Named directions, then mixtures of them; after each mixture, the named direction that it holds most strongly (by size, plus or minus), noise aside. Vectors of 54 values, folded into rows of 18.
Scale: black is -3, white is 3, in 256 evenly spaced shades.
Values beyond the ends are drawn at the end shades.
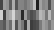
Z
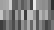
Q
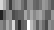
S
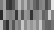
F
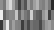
F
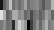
S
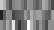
S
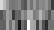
S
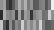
F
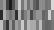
F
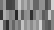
F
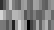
S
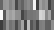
Z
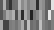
F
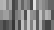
Q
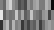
F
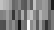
Q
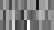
Z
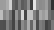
Q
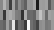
Z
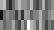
S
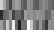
S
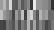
Q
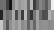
Q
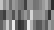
S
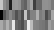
S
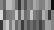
F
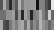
F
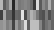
Z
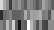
S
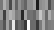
Z
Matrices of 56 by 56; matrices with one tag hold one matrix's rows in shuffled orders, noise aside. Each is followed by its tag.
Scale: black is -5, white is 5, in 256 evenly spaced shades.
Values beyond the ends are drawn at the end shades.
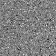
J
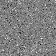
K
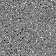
K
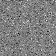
J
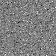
J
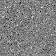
K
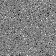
J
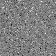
K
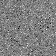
J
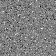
K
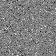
K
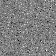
J
